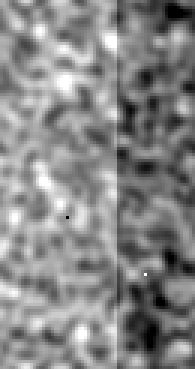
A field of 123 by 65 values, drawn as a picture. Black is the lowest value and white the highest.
Grain: blotchy. Seam: vertical, 60% of the way across, the left part higher. Lone odd cells: 2, 1 higher and 1 lower than their neighbours.
